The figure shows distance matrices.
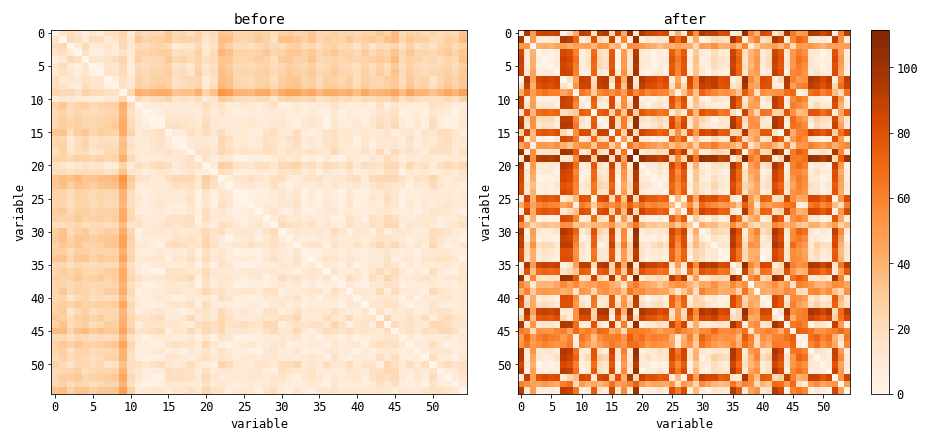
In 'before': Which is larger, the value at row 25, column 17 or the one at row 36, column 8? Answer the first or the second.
the second
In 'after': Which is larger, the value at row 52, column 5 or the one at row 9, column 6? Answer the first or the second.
the first
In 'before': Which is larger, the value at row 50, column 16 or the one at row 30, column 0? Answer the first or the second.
the second
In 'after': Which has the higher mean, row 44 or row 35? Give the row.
35
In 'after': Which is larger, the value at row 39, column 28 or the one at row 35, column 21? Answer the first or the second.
the second
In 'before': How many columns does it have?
55
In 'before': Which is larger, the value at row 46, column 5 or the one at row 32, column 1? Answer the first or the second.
the second
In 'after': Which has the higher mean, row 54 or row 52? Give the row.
52
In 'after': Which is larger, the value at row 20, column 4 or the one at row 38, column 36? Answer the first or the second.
the second
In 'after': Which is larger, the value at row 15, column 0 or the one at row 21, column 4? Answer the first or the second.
the first
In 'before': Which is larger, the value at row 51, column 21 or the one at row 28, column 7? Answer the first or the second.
the second
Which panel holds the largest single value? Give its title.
after
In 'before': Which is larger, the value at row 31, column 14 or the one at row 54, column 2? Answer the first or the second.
the second
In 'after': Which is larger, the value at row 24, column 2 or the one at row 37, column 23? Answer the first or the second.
the first
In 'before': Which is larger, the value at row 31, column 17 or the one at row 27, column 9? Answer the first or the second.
the second
